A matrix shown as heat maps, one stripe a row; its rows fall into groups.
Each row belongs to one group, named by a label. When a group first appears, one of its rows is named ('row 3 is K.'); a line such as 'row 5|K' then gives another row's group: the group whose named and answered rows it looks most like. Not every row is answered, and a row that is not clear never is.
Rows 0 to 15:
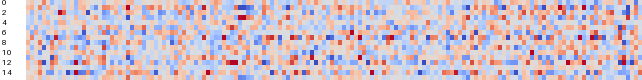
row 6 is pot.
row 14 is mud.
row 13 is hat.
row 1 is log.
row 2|hat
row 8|hat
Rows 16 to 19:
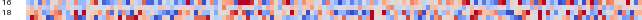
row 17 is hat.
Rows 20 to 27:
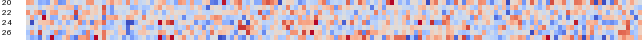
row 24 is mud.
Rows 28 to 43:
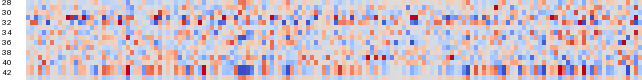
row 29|pot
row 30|mud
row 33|mud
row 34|pot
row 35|log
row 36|pot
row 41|log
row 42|log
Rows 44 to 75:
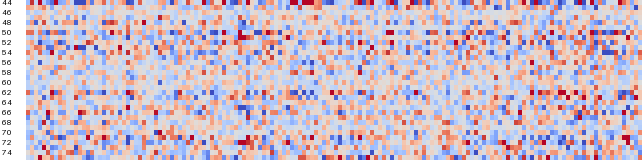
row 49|log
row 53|mud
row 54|hat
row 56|hat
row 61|pot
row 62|hat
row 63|pot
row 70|mud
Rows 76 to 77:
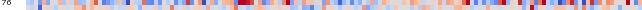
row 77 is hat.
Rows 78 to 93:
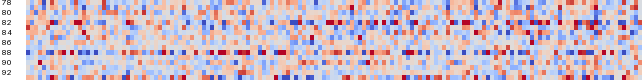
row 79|pot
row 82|hat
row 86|hat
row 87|pot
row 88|mud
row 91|pot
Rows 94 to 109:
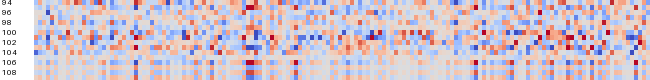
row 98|pot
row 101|hat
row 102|pot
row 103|log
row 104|mud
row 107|log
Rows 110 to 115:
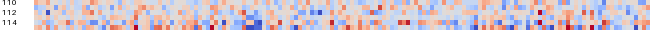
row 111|mud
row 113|log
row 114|pot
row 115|log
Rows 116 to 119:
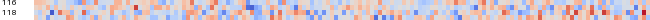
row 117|log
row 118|pot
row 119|hat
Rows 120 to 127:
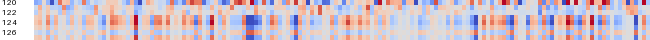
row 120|pot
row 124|log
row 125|log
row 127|log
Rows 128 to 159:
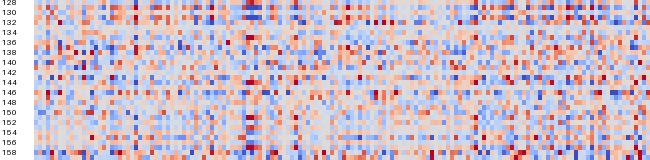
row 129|log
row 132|hat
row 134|hat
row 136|mud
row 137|hat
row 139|hat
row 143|pot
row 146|hat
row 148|pot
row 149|pot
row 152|pot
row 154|log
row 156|log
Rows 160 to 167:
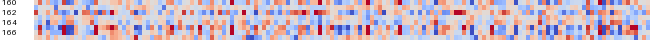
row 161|mud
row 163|hat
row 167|log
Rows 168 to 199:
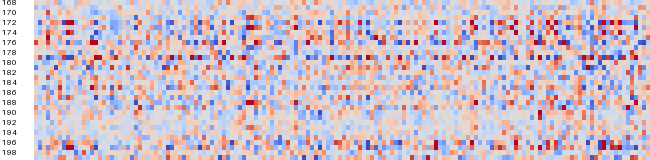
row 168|mud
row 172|hat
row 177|log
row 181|mud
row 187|hat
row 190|hat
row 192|pot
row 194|pot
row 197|hat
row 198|mud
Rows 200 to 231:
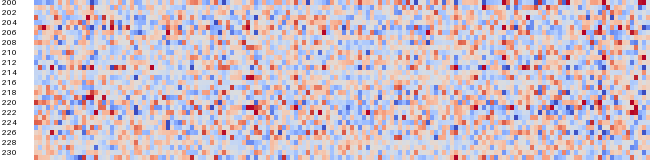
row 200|pot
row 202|hat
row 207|mud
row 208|mud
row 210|hat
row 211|pot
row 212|mud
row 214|pot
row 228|log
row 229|hat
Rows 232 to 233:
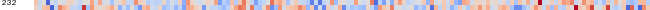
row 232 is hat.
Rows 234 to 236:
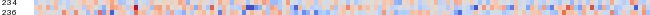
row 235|log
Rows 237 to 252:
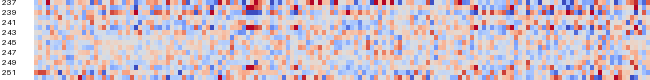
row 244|hat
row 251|mud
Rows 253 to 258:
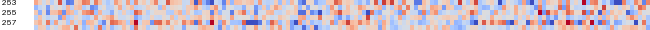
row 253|hat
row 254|pot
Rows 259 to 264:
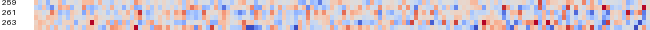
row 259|hat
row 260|pot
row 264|log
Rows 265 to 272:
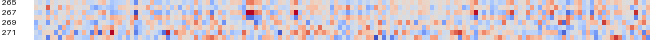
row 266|hat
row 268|log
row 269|pot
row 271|mud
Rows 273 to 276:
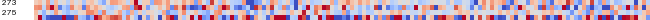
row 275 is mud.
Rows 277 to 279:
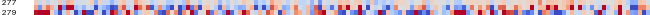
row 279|mud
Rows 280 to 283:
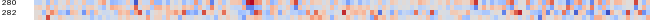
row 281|log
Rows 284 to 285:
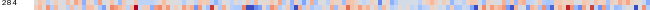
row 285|log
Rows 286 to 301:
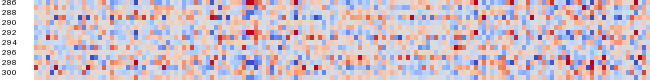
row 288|log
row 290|pot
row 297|pot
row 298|log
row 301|log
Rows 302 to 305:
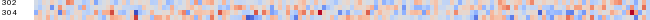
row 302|hat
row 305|log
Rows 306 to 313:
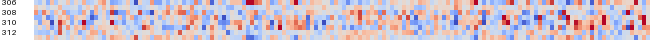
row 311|pot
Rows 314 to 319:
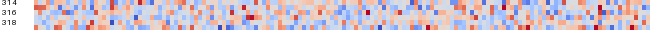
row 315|mud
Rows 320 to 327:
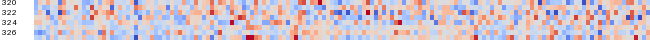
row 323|pot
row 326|mud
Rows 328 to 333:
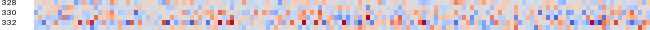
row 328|mud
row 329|hat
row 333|pot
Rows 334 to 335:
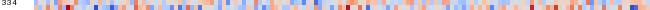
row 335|hat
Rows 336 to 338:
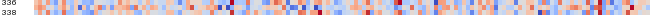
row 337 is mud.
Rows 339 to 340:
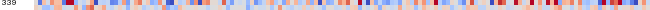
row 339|hat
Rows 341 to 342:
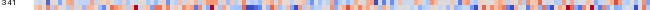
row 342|log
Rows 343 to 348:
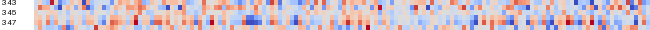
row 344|mud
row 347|log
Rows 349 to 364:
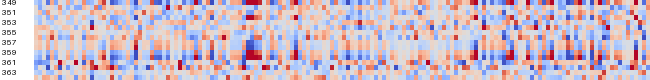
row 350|mud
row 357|log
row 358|log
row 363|pot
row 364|mud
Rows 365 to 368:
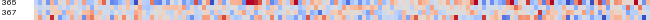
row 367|hat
